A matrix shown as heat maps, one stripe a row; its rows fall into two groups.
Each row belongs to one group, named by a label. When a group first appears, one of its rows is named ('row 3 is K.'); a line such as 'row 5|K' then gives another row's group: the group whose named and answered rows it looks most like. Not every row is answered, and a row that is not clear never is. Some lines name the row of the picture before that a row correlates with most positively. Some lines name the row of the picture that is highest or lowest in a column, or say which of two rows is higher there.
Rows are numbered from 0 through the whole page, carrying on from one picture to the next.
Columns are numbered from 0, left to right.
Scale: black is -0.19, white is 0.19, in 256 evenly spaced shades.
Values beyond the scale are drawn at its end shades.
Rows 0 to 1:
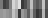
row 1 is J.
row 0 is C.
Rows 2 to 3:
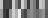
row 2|J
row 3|C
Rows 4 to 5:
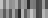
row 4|J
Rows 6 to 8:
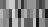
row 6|C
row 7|J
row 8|J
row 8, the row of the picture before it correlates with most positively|4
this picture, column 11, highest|8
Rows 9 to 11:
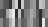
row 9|J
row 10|C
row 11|C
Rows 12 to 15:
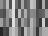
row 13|C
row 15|C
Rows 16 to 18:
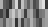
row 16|J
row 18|C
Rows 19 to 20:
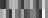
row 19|C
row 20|J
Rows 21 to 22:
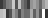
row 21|C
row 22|J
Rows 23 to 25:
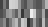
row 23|C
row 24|C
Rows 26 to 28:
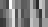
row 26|C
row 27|C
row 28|C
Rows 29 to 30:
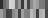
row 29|C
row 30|J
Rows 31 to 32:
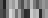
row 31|C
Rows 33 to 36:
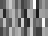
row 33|C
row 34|C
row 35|J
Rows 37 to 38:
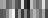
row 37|J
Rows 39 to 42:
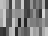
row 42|C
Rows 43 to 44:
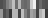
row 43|C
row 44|J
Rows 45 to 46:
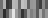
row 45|J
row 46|C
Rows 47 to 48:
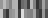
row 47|J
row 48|J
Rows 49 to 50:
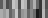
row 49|J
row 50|J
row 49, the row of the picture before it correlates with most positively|48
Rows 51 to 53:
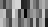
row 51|C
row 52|J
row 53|J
